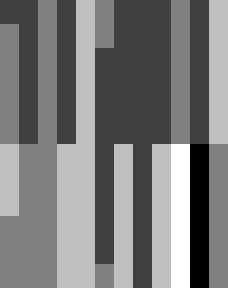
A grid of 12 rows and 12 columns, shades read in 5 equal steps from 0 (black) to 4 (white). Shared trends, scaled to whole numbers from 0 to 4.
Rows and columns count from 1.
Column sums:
26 18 24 24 36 15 24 12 24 36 6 30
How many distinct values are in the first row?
3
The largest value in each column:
3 2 2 3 3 2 3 1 3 4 1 3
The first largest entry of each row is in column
5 5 5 5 5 5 10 10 10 10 10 10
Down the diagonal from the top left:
1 1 2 1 3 1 3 1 3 4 0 2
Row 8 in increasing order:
0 1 1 2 2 2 3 3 3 3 3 4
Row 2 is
2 1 2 1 3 2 1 1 1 2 1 3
